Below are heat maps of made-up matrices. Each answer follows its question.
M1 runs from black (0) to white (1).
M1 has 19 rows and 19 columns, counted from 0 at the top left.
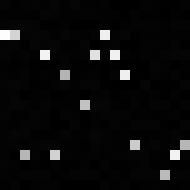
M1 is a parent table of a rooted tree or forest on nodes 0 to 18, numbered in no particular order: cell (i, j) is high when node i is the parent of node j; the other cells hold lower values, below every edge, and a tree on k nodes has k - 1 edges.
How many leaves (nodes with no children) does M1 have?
12
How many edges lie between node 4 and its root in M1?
2
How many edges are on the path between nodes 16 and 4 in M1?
4
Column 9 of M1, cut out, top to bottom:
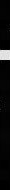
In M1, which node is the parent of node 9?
5
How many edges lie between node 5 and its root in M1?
1
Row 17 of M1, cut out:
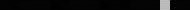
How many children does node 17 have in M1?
1
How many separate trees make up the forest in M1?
4
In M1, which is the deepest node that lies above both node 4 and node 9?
5
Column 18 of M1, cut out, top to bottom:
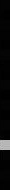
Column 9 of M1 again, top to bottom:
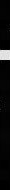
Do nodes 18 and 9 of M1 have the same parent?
no
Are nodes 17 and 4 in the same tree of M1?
yes
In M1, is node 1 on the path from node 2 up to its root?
no
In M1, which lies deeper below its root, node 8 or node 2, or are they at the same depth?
node 8
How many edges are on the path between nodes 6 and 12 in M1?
2
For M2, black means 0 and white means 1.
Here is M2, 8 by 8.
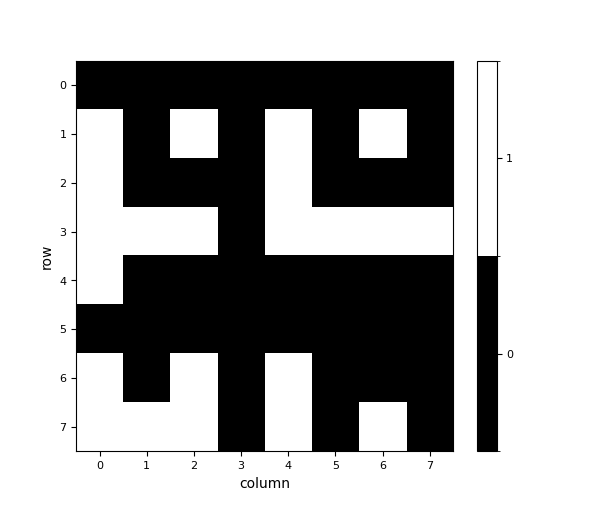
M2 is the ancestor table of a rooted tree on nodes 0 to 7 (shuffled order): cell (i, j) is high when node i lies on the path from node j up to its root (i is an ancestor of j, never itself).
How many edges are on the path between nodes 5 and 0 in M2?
7
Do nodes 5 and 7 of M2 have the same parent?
yes
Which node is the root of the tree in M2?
3
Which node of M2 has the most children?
3
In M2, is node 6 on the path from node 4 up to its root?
yes
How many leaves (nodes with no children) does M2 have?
2
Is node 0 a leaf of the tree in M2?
yes
